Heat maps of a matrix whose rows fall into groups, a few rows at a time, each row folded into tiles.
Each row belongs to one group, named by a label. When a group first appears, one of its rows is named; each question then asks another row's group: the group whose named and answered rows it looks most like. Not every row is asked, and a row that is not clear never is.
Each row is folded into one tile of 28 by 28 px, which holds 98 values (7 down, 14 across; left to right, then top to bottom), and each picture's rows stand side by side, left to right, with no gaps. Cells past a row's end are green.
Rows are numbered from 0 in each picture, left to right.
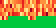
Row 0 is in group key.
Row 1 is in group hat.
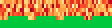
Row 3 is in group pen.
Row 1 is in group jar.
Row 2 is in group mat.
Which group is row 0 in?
key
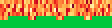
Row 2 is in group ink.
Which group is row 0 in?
key
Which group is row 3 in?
jar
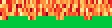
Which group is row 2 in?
key
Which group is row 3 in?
pen
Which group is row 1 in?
hat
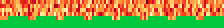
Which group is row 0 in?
mat
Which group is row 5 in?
hat
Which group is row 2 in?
mat
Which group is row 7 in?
hat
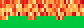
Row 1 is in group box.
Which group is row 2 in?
pen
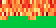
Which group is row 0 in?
mat
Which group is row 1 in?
mat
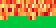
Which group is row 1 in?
pen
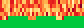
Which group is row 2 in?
jar
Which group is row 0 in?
ink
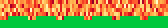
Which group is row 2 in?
ink
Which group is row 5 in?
box
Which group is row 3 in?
pen
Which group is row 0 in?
box
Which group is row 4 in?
pen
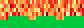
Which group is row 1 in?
mat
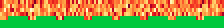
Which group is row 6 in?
mat
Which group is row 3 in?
pen
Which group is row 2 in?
ink
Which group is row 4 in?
ink
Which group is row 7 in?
mat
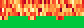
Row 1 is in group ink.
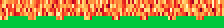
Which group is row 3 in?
jar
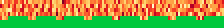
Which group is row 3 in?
key
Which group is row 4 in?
jar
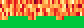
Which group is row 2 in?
box
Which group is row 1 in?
hat
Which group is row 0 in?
mat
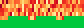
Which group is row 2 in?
mat
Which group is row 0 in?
jar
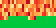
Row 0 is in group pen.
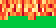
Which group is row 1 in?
box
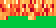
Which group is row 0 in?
jar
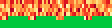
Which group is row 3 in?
key
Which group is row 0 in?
ink
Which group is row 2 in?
hat
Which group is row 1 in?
ink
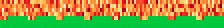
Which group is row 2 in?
jar
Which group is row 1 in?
key
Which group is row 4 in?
ink
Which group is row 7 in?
jar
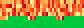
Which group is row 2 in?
pen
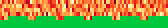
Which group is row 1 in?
mat
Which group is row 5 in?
mat
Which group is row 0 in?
pen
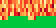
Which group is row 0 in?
hat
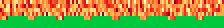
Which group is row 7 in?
pen
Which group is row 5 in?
jar
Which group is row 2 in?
ink
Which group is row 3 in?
mat
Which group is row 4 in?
jar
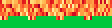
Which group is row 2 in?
pen
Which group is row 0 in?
key
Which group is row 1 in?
key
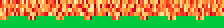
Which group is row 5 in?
pen
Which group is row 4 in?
pen
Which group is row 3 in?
box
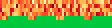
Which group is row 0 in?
ink
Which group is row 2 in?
key
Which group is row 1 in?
box
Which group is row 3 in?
box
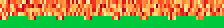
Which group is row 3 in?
hat
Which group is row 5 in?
ink
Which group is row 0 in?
pen
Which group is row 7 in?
hat
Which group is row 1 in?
mat
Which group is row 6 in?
key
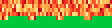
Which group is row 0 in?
key
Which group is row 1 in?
ink
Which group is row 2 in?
mat
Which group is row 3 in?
box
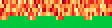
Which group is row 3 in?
mat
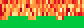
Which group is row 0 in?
ink
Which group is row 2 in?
jar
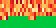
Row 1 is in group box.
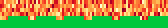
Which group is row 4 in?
ink
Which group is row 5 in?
hat
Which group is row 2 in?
jar
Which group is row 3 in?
mat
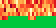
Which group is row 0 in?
box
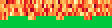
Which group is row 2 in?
box
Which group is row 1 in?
jar
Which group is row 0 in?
hat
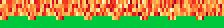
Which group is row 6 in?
mat
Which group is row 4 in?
jar
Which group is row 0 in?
hat
